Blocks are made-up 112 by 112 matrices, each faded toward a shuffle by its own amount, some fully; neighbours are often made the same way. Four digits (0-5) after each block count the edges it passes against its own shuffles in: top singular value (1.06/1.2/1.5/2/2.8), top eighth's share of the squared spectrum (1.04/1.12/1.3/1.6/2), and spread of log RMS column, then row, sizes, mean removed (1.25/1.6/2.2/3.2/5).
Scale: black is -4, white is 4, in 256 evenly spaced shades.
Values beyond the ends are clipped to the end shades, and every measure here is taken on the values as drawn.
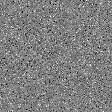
3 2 0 0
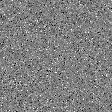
2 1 0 0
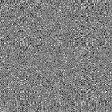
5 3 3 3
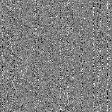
2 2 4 0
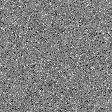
0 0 0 0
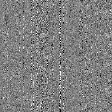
2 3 4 0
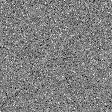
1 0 0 0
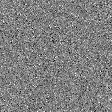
2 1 0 0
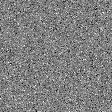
0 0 0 0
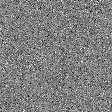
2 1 0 0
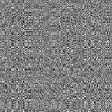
5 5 4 3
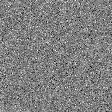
1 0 0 0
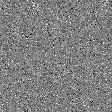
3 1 0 0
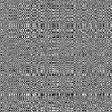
5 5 4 4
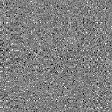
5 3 2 2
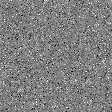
0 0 0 0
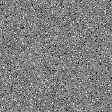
3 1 0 0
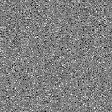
4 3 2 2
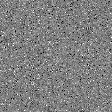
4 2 1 1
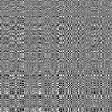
5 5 4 4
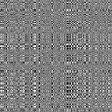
5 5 4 4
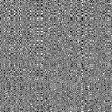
5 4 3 3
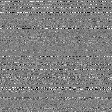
3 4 0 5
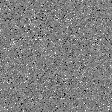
1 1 0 1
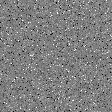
0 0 0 0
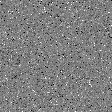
0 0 0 0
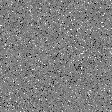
0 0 0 0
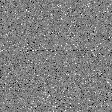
1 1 0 1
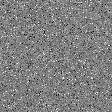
0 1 0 0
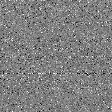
2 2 0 2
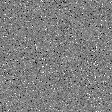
0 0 0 0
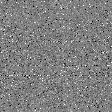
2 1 0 1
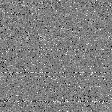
2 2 0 2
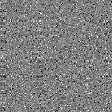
4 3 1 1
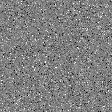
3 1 0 0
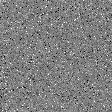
2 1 0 0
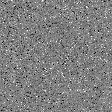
2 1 0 0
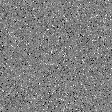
2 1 0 0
